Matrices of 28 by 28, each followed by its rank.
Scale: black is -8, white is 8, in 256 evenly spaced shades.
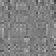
five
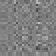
three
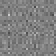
three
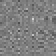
five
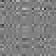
three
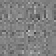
five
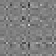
three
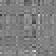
three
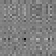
three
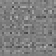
five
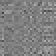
five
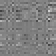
three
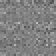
five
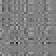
three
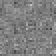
five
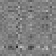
three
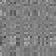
three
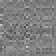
five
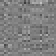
three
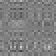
three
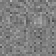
five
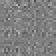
five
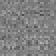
five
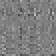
five
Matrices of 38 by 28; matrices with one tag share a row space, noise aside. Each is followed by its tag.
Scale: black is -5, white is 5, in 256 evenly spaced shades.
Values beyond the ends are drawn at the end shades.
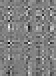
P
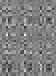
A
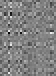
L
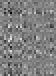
L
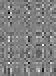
P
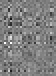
L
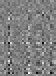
P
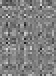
A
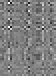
P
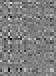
L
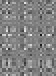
A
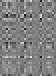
A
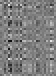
L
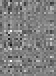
L
